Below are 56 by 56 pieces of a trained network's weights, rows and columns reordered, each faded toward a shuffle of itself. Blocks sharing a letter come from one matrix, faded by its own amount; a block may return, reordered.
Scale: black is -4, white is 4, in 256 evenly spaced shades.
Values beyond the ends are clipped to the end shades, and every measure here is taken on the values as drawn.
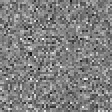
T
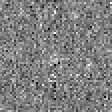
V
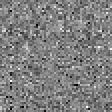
V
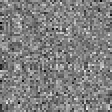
T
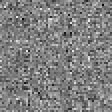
T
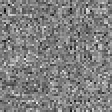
T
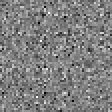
V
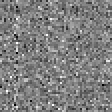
V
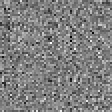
T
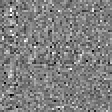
V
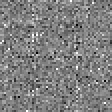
V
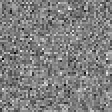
T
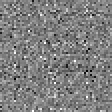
V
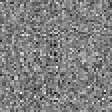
T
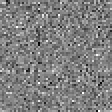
V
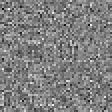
T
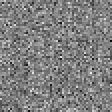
T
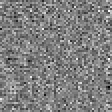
T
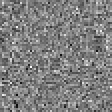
T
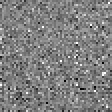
V
